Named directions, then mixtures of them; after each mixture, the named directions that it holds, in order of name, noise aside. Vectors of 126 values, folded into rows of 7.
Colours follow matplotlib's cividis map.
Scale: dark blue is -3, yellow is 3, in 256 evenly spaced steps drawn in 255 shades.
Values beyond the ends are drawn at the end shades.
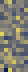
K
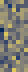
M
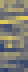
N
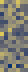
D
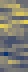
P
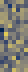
M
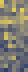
M, N, P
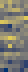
N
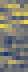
P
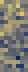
D, P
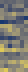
N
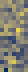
K, M, P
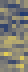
P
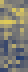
M, N, P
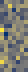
M
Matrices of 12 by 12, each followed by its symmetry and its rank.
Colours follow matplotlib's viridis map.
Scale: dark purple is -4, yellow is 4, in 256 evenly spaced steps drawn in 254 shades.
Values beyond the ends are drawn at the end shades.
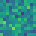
neither, full rank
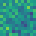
symmetric, full rank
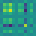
symmetric, rank one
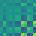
symmetric, rank one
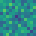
symmetric, full rank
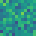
neither, full rank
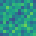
symmetric, full rank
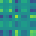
symmetric, rank one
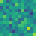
symmetric, full rank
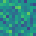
neither, full rank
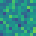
neither, full rank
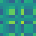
symmetric, rank one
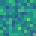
symmetric, full rank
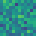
neither, full rank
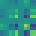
symmetric, rank one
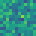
neither, full rank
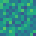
symmetric, full rank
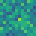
symmetric, full rank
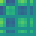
symmetric, rank one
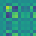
symmetric, rank one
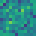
symmetric, full rank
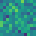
neither, full rank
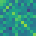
symmetric, full rank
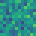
neither, full rank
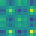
symmetric, rank one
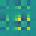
symmetric, rank one
